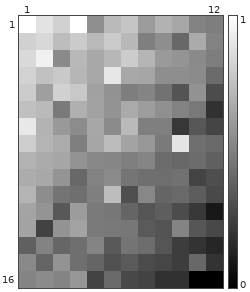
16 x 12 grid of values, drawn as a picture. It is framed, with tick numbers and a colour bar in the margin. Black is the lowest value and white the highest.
Stripes: none. Ninth with the highest average: top left. Ninth with the lowest average: bottom right. Slope: up to the top left. Mirror symmetry: none.
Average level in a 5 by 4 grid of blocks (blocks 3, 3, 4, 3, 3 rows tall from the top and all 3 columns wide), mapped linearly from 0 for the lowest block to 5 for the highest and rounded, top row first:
5443
4432
4332
3321
2210
